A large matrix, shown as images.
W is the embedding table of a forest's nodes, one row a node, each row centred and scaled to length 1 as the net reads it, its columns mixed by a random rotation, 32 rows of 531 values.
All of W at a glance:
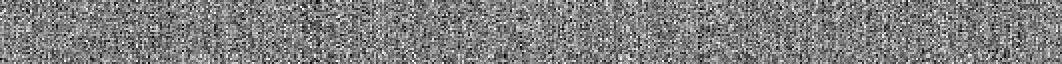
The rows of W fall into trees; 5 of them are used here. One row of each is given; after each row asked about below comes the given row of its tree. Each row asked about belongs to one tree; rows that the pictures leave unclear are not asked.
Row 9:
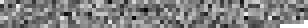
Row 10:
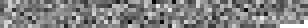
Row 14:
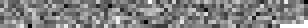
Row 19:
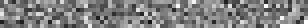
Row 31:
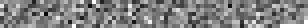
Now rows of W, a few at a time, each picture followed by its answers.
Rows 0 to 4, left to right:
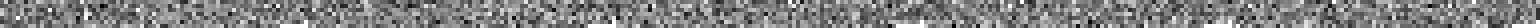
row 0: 19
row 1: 10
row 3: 14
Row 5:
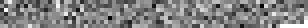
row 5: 10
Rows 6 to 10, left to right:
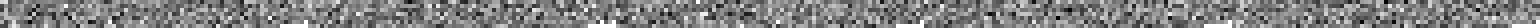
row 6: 9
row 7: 31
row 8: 19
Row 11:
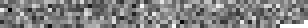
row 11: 19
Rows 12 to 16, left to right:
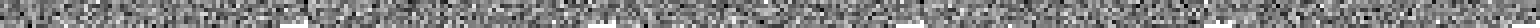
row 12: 14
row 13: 31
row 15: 31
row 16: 9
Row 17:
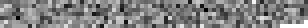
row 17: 14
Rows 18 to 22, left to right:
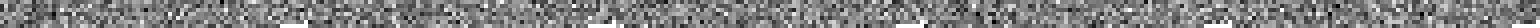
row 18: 9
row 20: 10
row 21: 9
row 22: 19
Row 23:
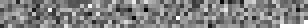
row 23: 9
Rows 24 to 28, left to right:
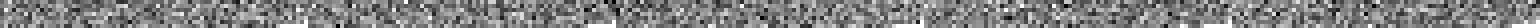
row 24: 10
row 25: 14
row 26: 10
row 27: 31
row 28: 31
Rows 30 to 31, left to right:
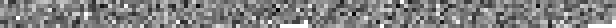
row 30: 19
